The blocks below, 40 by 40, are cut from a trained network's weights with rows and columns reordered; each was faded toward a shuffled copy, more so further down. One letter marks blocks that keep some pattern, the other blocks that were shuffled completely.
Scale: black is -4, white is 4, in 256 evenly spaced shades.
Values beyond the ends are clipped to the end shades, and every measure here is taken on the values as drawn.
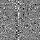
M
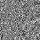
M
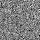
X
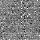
M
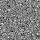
X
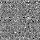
M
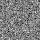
X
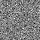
X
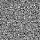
M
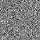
M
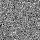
X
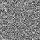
M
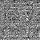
M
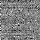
M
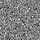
X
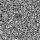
M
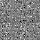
M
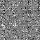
M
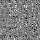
M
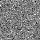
X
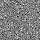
X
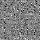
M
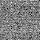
M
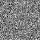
M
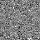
M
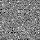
M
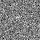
X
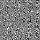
M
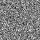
X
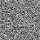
M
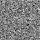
X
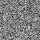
X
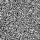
X
